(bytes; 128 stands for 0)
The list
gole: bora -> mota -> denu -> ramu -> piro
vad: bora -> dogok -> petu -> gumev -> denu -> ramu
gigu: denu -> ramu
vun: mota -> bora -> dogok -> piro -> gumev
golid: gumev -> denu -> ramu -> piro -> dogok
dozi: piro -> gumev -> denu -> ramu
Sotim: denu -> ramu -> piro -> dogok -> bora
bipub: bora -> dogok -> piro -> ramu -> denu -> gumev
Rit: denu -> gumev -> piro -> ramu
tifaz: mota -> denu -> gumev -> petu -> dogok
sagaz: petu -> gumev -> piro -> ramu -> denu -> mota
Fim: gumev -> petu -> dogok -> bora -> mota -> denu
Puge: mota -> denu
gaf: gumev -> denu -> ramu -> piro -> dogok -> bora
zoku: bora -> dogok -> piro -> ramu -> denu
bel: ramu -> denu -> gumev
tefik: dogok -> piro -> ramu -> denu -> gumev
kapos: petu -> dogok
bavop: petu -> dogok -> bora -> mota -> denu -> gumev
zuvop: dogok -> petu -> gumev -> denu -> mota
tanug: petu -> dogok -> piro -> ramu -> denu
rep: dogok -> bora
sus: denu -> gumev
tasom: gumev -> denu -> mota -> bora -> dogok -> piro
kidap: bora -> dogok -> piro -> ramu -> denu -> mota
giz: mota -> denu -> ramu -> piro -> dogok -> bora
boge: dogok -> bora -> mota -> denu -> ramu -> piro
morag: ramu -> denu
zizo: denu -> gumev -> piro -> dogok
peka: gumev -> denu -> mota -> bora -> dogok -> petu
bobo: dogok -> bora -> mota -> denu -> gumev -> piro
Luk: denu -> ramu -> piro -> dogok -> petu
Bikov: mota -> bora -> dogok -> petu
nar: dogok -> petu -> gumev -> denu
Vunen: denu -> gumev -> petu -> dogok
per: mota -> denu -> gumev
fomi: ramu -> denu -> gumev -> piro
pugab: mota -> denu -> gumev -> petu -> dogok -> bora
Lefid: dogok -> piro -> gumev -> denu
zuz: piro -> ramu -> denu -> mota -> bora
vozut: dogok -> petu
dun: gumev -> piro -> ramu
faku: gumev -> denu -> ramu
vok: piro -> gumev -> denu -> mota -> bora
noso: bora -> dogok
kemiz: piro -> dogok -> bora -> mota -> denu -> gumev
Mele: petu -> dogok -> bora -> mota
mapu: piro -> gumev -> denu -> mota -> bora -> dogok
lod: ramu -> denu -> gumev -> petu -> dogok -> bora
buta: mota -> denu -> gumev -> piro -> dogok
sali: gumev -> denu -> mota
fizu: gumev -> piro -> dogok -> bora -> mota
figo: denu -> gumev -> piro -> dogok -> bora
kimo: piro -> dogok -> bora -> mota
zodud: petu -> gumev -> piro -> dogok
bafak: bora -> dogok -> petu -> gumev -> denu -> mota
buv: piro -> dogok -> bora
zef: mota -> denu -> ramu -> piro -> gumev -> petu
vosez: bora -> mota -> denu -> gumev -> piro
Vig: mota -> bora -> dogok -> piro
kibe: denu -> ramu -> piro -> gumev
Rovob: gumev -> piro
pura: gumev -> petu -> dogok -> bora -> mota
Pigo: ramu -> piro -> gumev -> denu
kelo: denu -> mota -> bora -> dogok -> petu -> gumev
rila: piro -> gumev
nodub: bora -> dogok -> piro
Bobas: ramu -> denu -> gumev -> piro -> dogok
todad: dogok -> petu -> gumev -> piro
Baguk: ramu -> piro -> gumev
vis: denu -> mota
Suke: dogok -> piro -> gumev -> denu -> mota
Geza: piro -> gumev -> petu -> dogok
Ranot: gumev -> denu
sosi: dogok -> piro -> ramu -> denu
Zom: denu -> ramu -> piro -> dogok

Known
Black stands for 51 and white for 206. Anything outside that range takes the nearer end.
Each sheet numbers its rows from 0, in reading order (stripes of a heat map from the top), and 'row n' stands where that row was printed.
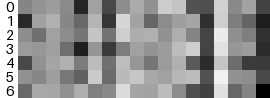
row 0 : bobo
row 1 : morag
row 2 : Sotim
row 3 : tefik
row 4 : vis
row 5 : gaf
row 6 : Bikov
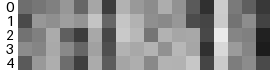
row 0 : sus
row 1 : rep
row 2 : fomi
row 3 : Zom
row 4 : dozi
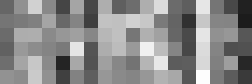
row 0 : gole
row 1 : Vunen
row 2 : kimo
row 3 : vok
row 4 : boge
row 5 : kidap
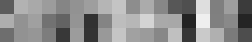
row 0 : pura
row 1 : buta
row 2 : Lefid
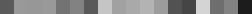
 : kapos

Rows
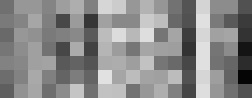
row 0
buv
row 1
vosez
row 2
Geza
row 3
bel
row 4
bafak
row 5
Luk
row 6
Rovob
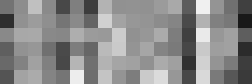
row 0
zoku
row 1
vozut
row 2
fizu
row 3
todad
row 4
Rit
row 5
zuz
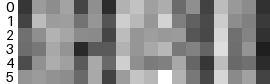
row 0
nar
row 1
Fim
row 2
noso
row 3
vad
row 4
gigu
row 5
mapu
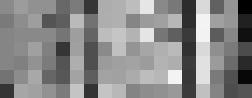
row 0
tifaz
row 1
Baguk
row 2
pugab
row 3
Suke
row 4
kibe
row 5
zef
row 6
Ranot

